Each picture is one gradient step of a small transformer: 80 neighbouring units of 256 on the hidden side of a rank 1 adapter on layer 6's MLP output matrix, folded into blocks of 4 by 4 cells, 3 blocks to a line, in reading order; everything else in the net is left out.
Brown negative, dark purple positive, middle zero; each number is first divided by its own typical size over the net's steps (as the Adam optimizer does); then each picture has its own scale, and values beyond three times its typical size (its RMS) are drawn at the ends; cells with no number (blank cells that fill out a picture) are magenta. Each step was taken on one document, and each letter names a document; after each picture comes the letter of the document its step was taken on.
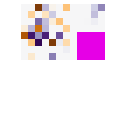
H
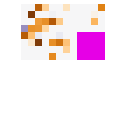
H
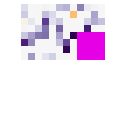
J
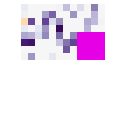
J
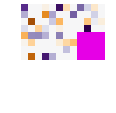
J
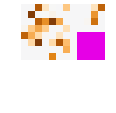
H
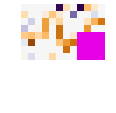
J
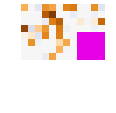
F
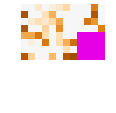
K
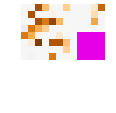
H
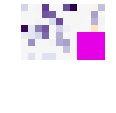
F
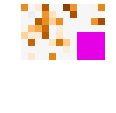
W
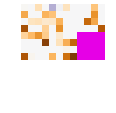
K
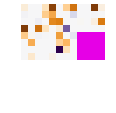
F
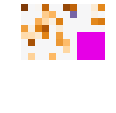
W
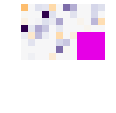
F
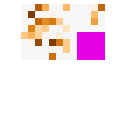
H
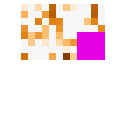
K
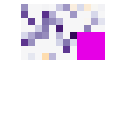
J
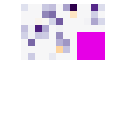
F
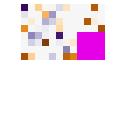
K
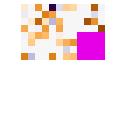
K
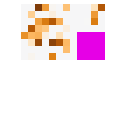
H
